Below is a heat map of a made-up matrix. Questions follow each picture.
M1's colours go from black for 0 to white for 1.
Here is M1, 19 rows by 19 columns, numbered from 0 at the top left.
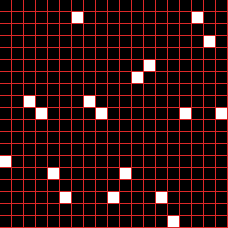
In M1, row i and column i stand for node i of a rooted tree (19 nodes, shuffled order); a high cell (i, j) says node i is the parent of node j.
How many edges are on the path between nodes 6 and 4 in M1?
6
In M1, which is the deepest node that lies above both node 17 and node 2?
9
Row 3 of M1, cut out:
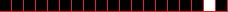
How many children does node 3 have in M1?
1
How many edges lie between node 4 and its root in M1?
5
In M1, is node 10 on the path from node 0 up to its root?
no
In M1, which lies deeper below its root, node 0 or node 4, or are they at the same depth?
node 4
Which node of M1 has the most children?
9
